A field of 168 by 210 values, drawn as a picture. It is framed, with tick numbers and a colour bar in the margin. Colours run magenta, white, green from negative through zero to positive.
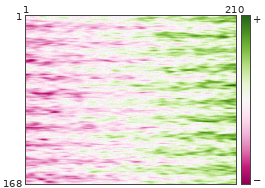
Horizontal stripes repeat 10 times down the table. There are no lone odd cells. The grain runs across in streaks. The field climbs toward the right.
